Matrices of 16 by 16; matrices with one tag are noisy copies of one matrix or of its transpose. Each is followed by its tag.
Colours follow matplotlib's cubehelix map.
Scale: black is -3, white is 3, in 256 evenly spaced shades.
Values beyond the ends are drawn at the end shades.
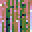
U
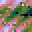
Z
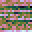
U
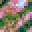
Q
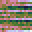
U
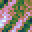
Q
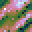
Q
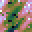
Z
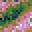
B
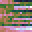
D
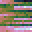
D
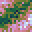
B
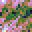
Z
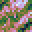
Q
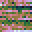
U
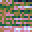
D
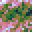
Z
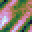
Q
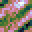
Q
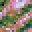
Q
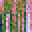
D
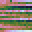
U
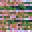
U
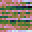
U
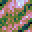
Q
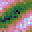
B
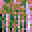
D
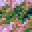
Z
